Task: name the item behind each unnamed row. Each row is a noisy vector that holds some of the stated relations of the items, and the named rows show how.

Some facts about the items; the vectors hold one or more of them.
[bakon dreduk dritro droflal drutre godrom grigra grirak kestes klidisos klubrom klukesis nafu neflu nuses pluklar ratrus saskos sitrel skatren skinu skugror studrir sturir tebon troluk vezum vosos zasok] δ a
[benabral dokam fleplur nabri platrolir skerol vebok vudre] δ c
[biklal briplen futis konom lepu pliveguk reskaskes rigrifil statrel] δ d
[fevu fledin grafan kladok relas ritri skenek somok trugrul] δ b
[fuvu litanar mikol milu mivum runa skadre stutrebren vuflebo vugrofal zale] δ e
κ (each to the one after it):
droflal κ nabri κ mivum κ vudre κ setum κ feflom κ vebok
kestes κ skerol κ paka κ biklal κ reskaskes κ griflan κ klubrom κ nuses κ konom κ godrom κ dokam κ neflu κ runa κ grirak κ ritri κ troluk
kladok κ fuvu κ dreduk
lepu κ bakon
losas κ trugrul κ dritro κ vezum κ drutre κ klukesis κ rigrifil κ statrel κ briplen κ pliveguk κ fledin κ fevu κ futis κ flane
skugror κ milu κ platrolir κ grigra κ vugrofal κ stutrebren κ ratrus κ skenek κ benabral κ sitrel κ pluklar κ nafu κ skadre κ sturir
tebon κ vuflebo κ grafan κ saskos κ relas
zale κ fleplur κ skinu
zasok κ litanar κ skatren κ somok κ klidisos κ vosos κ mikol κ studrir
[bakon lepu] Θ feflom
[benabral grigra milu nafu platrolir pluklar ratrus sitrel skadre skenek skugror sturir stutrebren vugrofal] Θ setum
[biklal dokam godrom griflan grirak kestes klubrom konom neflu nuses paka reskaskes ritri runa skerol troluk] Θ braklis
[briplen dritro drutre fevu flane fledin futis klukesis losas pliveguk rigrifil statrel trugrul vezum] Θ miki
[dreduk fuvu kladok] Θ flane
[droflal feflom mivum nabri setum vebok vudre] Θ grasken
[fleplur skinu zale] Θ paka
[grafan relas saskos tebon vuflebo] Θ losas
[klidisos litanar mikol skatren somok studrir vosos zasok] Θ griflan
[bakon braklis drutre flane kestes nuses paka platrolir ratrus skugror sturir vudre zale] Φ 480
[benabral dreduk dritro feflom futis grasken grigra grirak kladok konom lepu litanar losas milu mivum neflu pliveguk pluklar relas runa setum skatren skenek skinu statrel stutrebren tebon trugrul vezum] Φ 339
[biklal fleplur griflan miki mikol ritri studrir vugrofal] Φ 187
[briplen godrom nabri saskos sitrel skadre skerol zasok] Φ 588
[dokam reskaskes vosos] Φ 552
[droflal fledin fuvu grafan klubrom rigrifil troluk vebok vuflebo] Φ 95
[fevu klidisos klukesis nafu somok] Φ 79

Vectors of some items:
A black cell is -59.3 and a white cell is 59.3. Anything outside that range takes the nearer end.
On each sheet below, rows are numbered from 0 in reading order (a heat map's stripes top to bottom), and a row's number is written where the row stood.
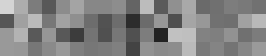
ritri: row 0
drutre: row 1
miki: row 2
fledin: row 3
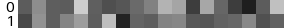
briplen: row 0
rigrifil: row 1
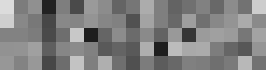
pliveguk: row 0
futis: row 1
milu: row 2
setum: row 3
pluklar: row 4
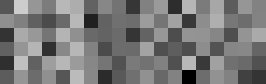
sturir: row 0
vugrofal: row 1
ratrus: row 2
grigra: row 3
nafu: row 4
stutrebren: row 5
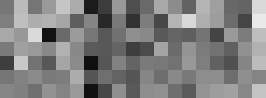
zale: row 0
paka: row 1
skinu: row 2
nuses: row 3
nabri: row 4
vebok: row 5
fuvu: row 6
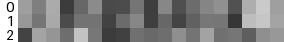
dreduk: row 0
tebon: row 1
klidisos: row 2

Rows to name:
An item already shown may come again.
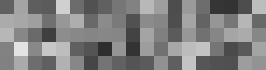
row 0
briplen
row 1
troluk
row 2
futis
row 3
braklis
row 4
godrom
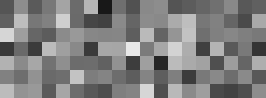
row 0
rigrifil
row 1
somok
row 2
ritri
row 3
dokam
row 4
losas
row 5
benabral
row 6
griflan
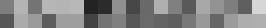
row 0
zale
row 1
droflal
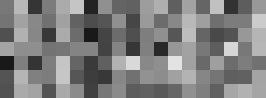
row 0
skadre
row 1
grafan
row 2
saskos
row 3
kladok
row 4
reskaskes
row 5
somok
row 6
droflal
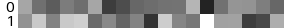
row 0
mikol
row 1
flane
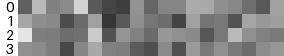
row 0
somok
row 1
fleplur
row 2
runa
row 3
skenek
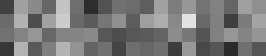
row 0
klidisos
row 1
fevu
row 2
klubrom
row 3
sitrel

